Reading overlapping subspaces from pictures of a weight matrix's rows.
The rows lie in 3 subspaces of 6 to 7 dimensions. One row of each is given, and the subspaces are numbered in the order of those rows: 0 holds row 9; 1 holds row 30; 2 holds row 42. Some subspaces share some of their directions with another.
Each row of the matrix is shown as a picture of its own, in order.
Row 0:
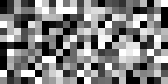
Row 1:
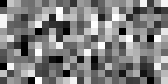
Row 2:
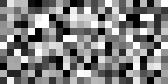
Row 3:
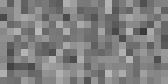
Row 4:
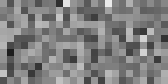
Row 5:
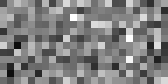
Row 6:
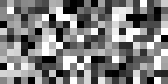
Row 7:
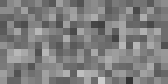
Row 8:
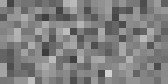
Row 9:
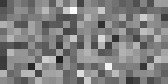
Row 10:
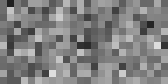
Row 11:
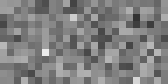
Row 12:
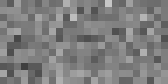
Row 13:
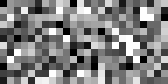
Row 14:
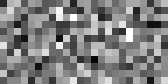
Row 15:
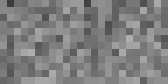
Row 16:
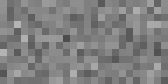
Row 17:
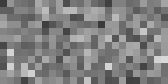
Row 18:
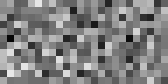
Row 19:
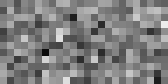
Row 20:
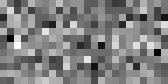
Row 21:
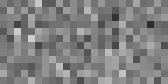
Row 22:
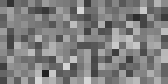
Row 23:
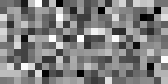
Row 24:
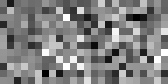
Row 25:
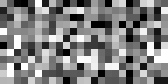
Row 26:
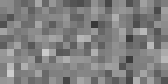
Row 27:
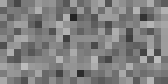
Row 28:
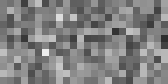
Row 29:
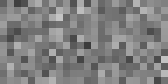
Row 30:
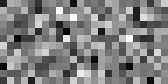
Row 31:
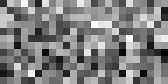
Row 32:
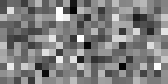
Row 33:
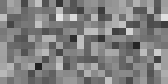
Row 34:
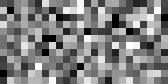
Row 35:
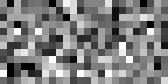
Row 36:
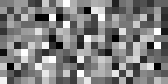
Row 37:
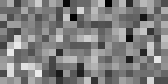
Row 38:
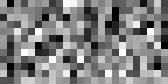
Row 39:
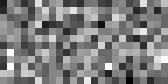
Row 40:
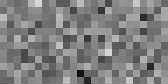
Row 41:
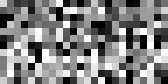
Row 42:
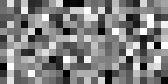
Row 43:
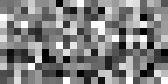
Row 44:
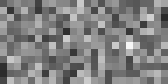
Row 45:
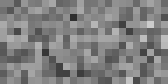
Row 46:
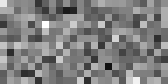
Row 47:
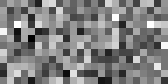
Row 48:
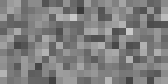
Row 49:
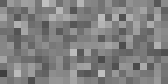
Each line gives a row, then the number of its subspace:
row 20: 1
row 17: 0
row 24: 1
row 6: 1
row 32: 1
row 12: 2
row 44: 1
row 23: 0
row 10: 1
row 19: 1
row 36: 2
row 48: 1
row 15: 1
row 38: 1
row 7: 2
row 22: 1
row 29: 1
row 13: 1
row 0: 0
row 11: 0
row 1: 0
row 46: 0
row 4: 2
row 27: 1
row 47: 2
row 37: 2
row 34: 1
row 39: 0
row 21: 2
